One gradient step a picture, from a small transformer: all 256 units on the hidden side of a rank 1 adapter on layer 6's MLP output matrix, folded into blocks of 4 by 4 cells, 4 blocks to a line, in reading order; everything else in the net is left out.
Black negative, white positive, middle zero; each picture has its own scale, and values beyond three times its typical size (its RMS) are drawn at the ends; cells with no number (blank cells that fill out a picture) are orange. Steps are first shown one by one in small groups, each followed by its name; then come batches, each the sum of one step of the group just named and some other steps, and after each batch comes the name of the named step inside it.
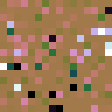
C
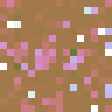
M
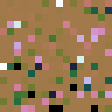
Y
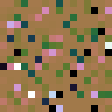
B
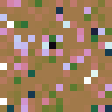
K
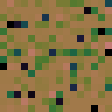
B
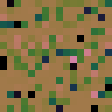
K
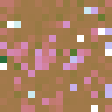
M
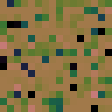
B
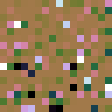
Y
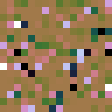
B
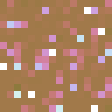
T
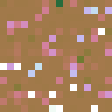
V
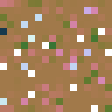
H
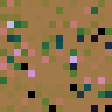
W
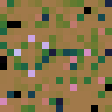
H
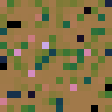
H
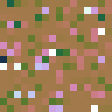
T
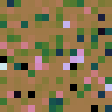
W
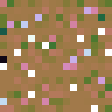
H
